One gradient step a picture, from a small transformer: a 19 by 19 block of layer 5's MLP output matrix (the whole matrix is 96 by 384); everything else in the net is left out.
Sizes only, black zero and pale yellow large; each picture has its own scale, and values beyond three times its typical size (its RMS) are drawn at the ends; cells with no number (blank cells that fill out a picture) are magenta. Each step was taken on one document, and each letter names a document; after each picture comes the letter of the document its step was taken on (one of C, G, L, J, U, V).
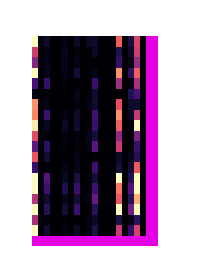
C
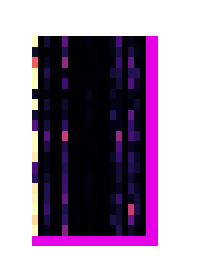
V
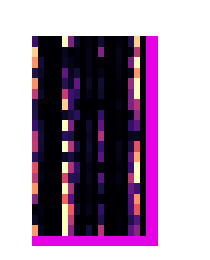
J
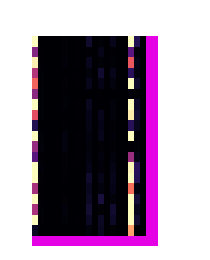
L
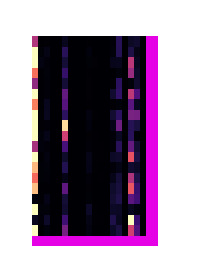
V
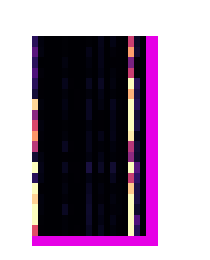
L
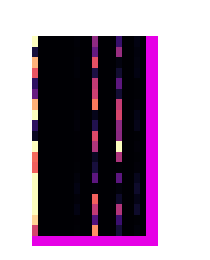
C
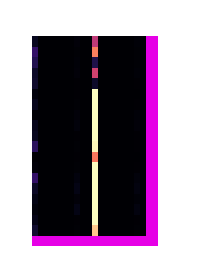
C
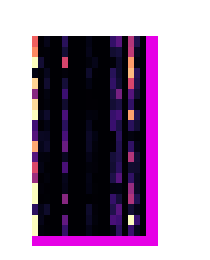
V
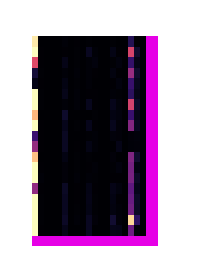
V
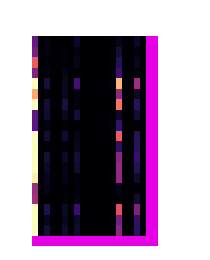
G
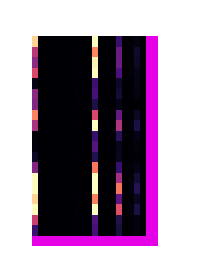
C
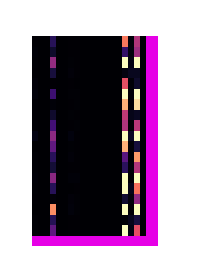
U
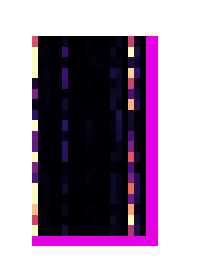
V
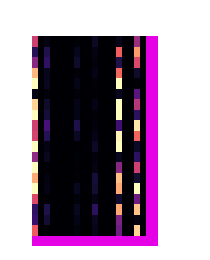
C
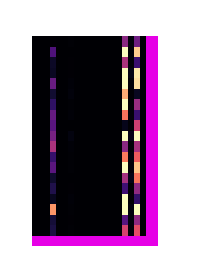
U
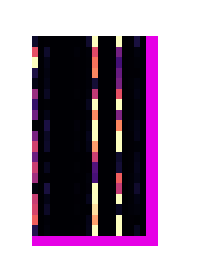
C
